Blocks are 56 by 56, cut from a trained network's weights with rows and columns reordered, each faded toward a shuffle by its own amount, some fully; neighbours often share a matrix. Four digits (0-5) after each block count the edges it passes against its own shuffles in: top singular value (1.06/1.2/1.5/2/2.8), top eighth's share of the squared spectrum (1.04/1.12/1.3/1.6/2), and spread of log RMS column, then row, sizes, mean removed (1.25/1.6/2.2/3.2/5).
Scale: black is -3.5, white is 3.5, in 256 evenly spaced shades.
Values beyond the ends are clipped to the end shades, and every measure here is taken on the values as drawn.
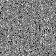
0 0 0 0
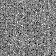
1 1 0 0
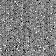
2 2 0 1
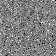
0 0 0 0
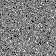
0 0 0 0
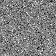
0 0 0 0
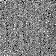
2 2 0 0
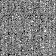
2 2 0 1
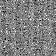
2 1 0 1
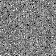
1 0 0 0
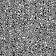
1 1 0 0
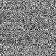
3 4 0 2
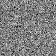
1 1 0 0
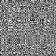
4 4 1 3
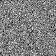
1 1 0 0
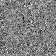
1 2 0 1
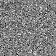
2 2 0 0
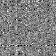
3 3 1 2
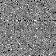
2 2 0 1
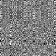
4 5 3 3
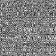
3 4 2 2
